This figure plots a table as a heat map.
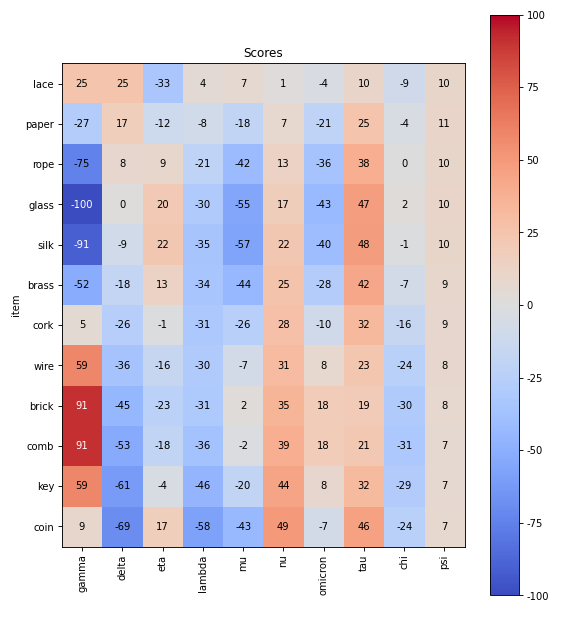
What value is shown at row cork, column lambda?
-31
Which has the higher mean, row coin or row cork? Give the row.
cork
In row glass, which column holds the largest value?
tau
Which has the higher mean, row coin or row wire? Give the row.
wire
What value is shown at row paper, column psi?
11
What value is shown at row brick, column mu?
2
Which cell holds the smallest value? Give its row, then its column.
glass, gamma
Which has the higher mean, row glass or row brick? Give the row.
brick
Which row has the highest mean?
brick
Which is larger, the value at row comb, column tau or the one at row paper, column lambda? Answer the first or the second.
the first
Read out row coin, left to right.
9 -69 17 -58 -43 49 -7 46 -24 7
